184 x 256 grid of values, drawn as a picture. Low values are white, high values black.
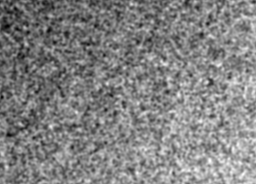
No single row or column stands out from its neighbours. Neither half mirrors the other. There are no lone odd cells. The ninth with the highest average is the top left. On average the colour sits 50% of the way up the scale. The field is mottled with small blotches. The bottom right is the ninth with the lowest average. No regular stripes run through it. There is an overall slope up to the top left.
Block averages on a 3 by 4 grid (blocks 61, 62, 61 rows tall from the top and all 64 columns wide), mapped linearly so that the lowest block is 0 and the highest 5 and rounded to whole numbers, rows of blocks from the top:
5432 | 4321 | 3210
